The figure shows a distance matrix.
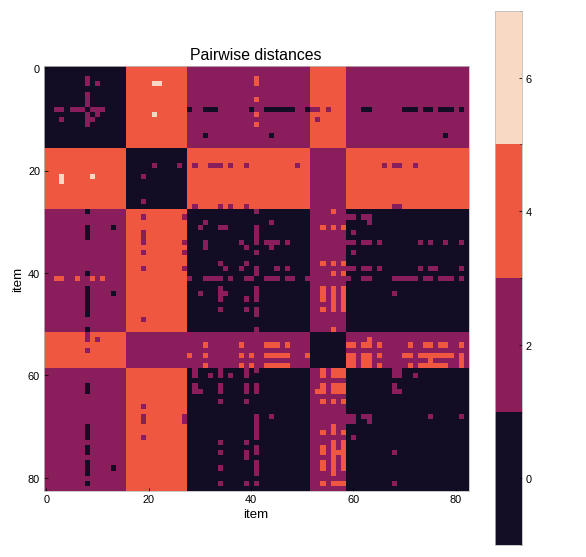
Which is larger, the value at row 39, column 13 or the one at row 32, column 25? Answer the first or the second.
the second
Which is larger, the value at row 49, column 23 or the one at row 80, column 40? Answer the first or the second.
the first
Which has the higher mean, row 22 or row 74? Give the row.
22
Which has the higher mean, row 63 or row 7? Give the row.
7
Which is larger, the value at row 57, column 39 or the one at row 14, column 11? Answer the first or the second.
the first
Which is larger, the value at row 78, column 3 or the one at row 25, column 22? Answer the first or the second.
the first
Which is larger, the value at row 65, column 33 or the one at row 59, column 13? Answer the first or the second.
the second
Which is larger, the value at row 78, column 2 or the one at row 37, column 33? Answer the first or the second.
the first
